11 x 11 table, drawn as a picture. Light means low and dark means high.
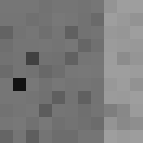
Seam: vertical, 70% of the way across, the left part higher. Roughest part: middle left. Stripes: none. Calmest part: top left. Ninth with the highest average: middle left.
